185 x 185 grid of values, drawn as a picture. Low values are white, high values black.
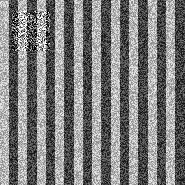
Stripes running up and down repeat 10 times from left to right. No overall slope runs across the table. An odd patch, rougher than its surroundings, sits in the top left. The top left is the roughest part.
